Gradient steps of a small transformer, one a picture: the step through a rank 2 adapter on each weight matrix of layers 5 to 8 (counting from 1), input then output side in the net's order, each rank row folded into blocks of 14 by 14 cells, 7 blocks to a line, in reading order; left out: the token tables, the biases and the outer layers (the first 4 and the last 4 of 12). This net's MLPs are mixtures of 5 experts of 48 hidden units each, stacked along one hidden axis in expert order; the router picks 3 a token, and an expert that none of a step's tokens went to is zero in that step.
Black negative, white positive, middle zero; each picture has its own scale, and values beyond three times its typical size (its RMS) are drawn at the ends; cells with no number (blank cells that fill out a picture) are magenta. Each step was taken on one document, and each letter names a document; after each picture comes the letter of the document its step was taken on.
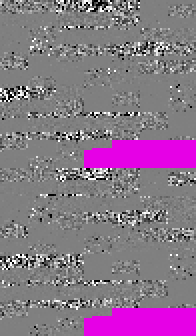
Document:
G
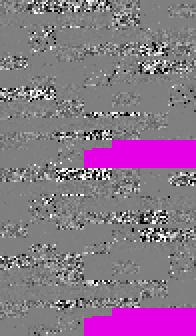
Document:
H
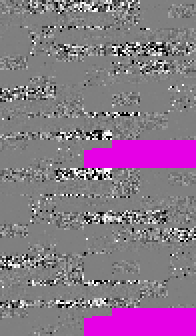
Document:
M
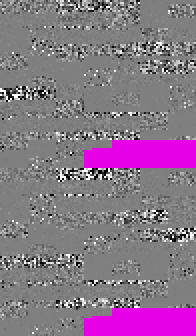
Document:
G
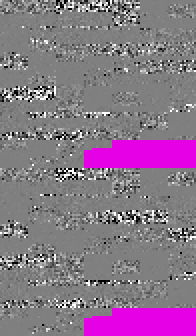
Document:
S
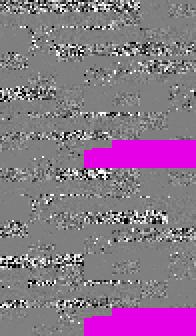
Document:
M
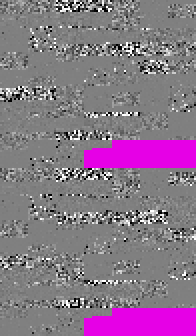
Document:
S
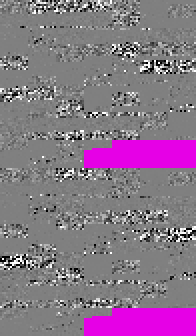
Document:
S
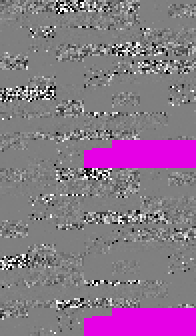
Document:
H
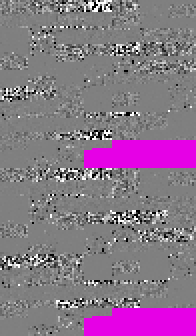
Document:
M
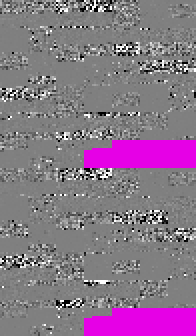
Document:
M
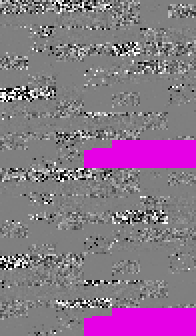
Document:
H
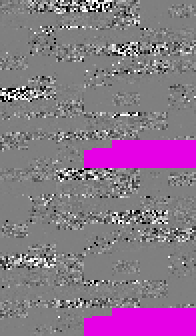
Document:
H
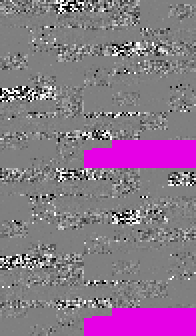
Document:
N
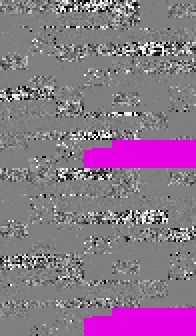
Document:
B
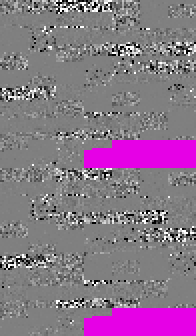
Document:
M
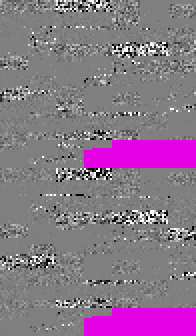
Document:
S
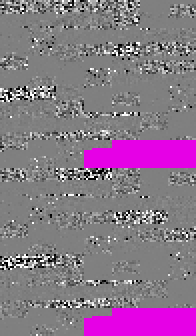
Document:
B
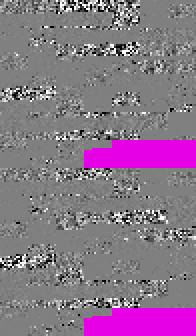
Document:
S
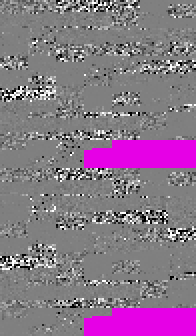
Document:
S
